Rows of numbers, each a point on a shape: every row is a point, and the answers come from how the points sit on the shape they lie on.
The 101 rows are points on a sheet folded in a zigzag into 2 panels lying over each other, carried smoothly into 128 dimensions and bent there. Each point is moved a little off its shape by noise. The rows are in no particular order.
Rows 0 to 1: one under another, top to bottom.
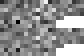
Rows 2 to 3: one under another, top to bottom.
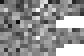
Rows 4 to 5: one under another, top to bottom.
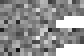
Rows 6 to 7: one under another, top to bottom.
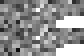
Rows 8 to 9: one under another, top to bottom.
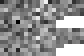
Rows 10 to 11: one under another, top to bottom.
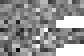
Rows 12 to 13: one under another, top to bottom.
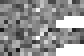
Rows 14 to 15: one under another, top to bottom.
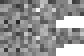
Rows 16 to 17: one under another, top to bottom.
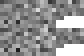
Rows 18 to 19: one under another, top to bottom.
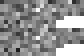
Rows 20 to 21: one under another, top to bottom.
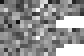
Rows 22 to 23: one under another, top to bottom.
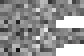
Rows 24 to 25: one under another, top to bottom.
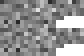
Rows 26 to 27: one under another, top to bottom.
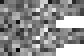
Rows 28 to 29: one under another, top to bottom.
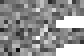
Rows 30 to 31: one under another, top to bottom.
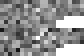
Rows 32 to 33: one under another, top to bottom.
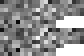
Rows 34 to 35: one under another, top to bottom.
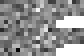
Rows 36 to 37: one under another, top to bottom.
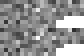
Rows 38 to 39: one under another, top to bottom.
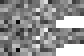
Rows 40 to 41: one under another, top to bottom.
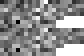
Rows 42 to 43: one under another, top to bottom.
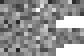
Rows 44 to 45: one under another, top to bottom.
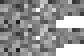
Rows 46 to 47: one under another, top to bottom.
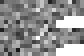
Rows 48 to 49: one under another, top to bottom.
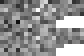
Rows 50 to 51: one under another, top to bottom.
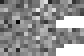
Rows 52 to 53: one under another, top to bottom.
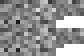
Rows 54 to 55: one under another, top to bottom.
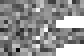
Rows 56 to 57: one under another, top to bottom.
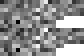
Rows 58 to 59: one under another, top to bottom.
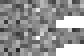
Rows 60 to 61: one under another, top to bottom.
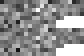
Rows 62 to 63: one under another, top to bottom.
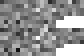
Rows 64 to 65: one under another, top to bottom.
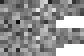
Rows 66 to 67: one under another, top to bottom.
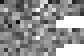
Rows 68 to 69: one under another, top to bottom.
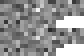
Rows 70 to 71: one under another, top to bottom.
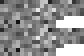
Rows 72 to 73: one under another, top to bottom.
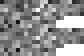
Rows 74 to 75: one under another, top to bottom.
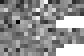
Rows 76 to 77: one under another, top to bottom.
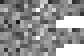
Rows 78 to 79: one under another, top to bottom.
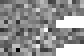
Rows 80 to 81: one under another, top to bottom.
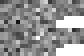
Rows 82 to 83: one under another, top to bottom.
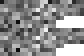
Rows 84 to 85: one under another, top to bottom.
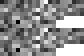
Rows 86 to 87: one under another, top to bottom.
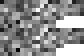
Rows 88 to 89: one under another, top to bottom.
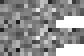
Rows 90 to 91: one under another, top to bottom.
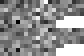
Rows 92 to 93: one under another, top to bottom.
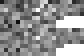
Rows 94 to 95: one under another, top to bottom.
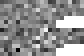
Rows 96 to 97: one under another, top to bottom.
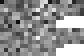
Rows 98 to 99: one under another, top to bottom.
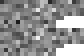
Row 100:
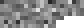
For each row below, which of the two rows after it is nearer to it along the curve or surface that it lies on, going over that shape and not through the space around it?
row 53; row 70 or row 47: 70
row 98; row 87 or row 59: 87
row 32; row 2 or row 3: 2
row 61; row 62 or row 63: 62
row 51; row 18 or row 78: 78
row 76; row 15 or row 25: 15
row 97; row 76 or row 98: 76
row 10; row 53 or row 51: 51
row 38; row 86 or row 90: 90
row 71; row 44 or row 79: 79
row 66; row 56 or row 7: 7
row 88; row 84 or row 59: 84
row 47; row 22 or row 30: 30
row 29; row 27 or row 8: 27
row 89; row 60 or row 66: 66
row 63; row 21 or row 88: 21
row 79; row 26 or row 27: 27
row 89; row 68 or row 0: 0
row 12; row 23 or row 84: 23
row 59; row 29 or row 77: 77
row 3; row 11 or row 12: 12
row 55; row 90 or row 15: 90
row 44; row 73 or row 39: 39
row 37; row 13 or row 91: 13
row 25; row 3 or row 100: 100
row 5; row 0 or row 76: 0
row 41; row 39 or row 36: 39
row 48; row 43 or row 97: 97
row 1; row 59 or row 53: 53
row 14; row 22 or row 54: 54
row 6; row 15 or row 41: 15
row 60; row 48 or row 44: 44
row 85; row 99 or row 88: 88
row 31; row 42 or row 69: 42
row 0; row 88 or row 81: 88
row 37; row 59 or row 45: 59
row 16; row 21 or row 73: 73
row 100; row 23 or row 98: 98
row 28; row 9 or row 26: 26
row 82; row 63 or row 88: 88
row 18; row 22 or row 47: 47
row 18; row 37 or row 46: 37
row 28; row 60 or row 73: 73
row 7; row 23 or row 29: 29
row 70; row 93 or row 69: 69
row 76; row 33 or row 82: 33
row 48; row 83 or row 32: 83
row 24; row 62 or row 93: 62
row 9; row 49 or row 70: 49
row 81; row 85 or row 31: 31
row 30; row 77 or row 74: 77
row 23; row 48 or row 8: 48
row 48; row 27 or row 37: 27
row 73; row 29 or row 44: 29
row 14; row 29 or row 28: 29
